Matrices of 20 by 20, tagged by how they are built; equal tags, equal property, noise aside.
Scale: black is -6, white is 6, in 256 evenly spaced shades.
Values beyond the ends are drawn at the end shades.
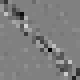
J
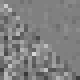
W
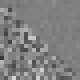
W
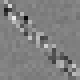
J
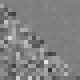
W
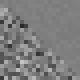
W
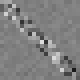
J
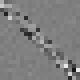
J
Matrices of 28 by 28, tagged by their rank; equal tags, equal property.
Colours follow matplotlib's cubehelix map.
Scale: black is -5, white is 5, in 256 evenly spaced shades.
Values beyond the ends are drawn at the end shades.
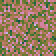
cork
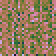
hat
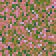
cork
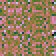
hat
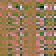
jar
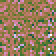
hat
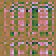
jar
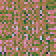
hat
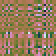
jar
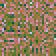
hat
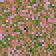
cork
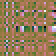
jar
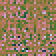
hat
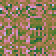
hat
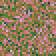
cork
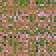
hat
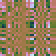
jar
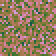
cork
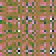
jar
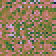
hat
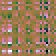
jar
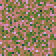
cork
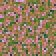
cork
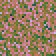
cork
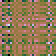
jar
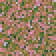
cork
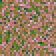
cork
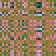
jar
